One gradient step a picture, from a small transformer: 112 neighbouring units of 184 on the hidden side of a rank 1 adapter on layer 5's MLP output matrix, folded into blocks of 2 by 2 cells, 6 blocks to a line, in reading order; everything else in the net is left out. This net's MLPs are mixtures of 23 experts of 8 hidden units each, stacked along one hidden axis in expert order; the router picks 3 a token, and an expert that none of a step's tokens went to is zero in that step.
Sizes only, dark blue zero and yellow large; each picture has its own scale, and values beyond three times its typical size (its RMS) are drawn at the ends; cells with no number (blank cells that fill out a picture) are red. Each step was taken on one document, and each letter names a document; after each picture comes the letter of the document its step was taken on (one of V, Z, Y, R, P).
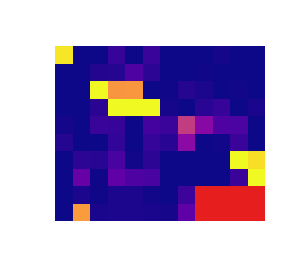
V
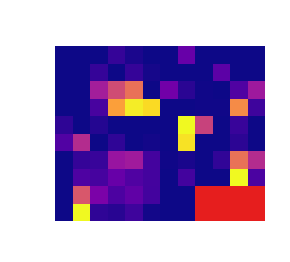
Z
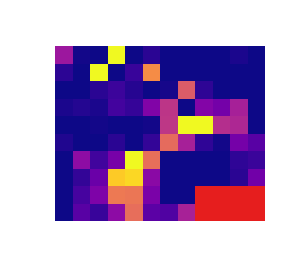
V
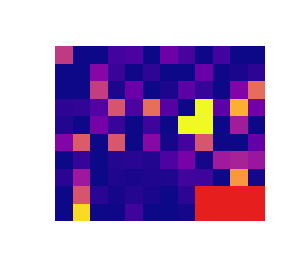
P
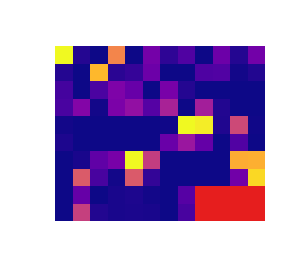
V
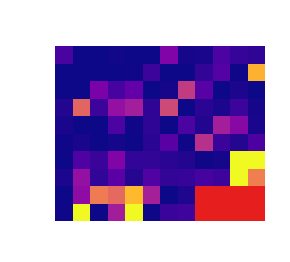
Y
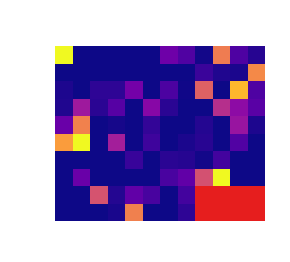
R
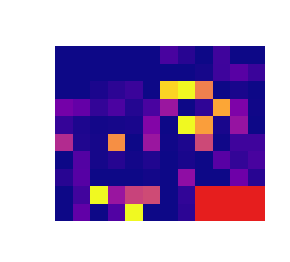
P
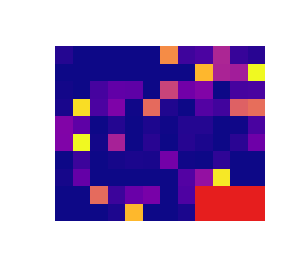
R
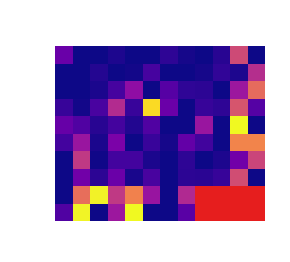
Y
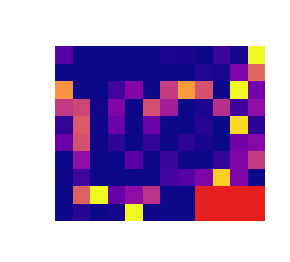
R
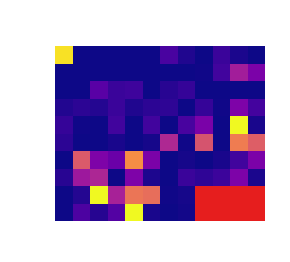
Y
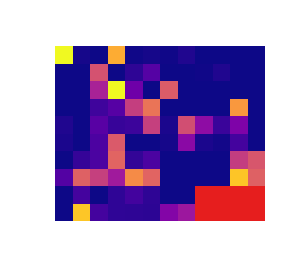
V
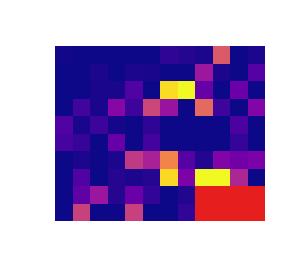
Z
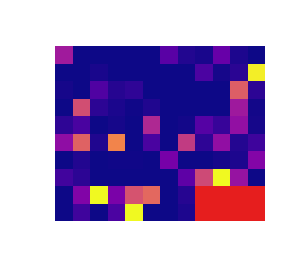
R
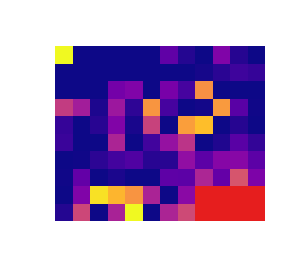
Y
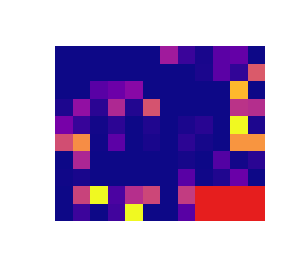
R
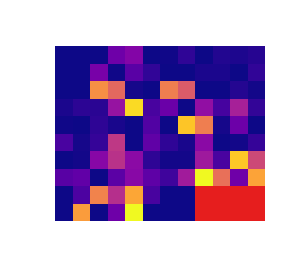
Z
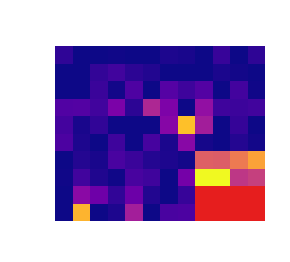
Z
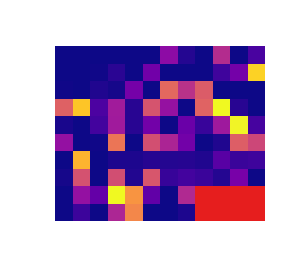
Y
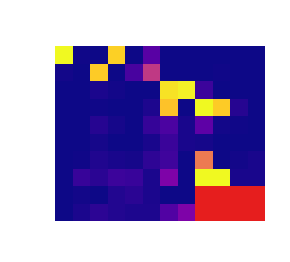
V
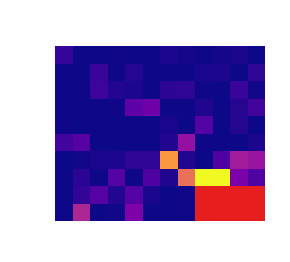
Z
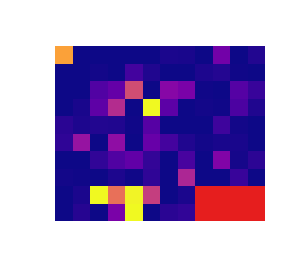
P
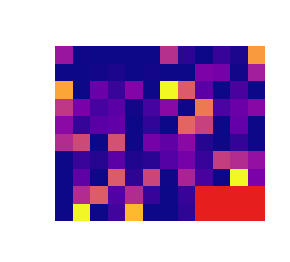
P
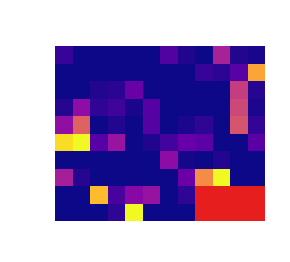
R
